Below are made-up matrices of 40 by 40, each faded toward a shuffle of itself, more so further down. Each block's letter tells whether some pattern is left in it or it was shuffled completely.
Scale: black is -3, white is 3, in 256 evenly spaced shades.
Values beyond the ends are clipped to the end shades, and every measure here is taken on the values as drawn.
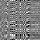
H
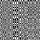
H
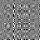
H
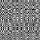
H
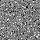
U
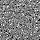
U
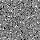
U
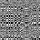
H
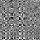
H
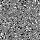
U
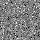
U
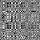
H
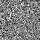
U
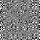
H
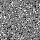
U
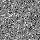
U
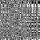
H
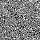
U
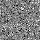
U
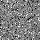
U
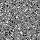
U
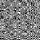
H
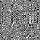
H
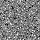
U
